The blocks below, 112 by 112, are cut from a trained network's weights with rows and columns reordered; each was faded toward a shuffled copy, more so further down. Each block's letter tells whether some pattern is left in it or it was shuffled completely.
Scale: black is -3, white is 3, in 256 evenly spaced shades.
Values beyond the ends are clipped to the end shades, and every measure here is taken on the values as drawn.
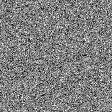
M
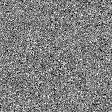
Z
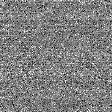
M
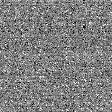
M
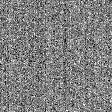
M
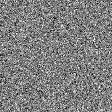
M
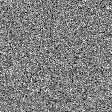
Z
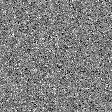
Z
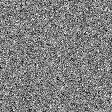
Z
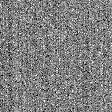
M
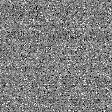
M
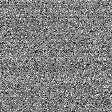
M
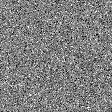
Z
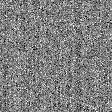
M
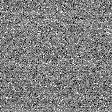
M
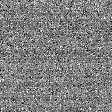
M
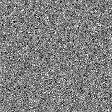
Z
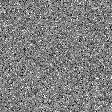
Z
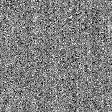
M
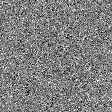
Z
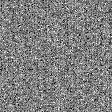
M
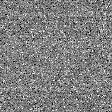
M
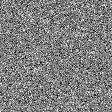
Z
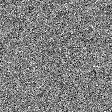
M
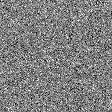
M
